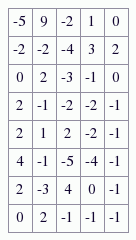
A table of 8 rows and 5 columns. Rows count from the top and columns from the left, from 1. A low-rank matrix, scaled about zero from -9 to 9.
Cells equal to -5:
2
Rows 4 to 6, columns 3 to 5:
-2 -2 -1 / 2 -2 -1 / -5 -4 -1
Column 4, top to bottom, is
1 3 -1 -2 -2 -4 0 -1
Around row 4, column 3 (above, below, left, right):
-3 2 -1 -2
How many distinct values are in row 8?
3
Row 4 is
2 -1 -2 -2 -1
